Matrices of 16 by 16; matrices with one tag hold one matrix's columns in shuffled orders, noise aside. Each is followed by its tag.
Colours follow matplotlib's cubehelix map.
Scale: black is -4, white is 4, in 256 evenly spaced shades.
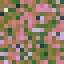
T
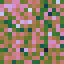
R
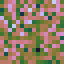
R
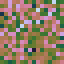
R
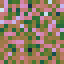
R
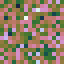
T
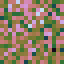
R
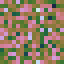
T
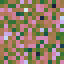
T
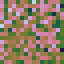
R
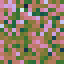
R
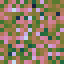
T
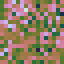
R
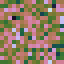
T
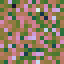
T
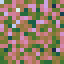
R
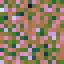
T
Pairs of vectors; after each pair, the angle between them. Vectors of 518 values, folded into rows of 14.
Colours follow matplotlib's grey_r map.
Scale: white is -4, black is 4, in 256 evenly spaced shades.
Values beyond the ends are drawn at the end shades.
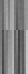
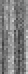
nearly parallel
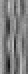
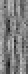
nearly parallel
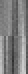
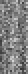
partly opposed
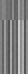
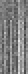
nearly parallel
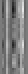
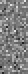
orthogonal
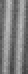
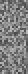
orthogonal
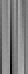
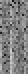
partly opposed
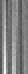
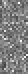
orthogonal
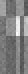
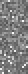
orthogonal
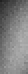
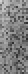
partly opposed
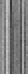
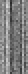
nearly parallel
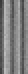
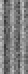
nearly opposite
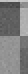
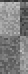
nearly opposite
